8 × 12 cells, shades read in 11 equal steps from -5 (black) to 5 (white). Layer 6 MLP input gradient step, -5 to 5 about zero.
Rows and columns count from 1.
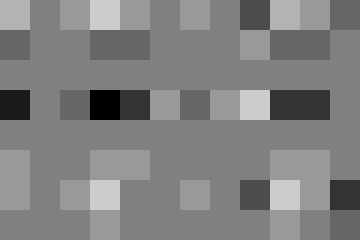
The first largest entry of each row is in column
4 9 1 9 1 1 4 4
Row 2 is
-1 0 0 -1 -1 0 0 0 1 -1 -1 0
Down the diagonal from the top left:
2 0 0 -5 0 0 1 0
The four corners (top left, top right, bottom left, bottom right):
2 -1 0 -1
